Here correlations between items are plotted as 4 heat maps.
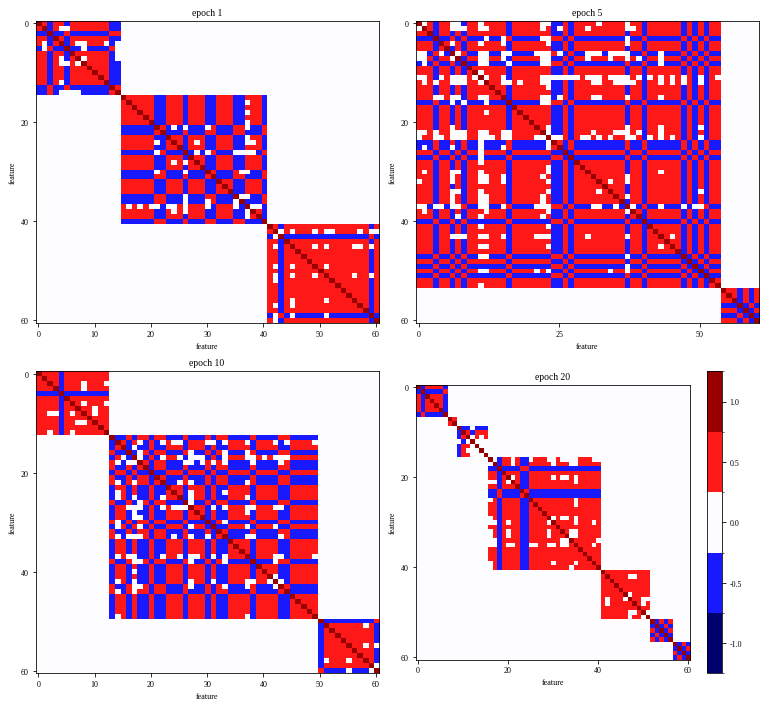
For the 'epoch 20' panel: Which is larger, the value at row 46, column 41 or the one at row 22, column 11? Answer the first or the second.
the first
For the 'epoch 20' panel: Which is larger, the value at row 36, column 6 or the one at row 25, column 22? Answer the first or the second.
the second
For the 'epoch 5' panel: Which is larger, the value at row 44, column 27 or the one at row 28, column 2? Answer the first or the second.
the second
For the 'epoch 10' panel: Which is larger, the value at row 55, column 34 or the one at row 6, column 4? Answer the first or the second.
the first
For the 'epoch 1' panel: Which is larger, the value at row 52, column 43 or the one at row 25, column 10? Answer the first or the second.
the second
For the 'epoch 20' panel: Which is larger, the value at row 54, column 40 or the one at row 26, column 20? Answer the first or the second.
the second
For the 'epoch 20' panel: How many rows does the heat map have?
61
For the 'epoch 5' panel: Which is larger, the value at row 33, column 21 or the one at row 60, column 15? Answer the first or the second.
the first
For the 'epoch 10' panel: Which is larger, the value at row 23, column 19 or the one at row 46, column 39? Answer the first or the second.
the second
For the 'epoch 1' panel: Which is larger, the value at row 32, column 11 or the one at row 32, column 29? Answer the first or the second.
the second
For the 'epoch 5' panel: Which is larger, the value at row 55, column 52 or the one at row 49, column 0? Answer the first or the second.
the first
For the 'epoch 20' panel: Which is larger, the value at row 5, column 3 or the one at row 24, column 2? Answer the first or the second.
the first
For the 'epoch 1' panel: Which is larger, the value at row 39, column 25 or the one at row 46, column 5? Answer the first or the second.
the first
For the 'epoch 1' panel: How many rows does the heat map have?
61
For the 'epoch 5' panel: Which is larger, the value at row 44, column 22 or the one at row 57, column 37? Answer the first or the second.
the first
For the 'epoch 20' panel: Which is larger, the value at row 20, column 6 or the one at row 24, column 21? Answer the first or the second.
the first
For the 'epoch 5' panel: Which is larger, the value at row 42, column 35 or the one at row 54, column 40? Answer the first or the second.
the first
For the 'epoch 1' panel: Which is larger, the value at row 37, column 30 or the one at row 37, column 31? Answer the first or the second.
the first
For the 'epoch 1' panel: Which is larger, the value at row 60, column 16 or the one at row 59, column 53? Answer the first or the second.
the first
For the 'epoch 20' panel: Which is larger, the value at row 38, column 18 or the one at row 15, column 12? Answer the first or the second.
the second
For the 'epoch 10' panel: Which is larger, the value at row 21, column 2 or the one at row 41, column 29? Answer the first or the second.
the second
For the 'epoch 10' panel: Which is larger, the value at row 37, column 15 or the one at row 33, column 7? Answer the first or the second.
the first
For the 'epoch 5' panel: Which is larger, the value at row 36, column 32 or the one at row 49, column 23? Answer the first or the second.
the first
